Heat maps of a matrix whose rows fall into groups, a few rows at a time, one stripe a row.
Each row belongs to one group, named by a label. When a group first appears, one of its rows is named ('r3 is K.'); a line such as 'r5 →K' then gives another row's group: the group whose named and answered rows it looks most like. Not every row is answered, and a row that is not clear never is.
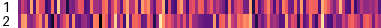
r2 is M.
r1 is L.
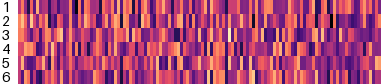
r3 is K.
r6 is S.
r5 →L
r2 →L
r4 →S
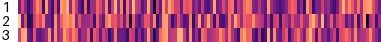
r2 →K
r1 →M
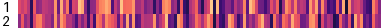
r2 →K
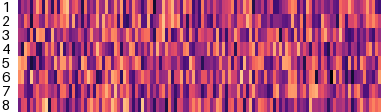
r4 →S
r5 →K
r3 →L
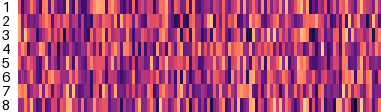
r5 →S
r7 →M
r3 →S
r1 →S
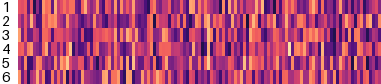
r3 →K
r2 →S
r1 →K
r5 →K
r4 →S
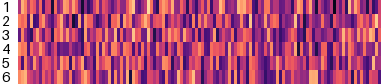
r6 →K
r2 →L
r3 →M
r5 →K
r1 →M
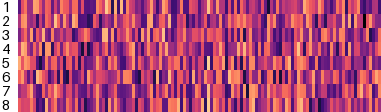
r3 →L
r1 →K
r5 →S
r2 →M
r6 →L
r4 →M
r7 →S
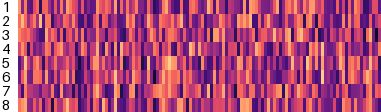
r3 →S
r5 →M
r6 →M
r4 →K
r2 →M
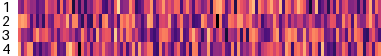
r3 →K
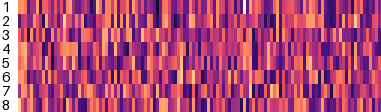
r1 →K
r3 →L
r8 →S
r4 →M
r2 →K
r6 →K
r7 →L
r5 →M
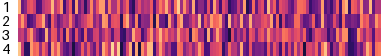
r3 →S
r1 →S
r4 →L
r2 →L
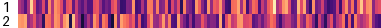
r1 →S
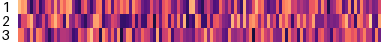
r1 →K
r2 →S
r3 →L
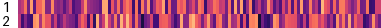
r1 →L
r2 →K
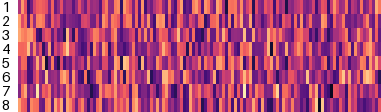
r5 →L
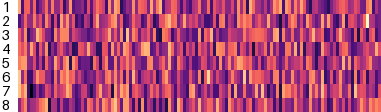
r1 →S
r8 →L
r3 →K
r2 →M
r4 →L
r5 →M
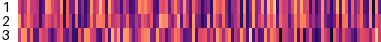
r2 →S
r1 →S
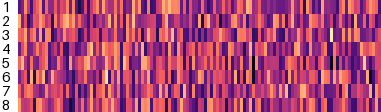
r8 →L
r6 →L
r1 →M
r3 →M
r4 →L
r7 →S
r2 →K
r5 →L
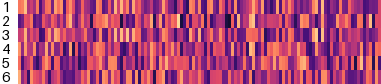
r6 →L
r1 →K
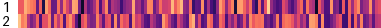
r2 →K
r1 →M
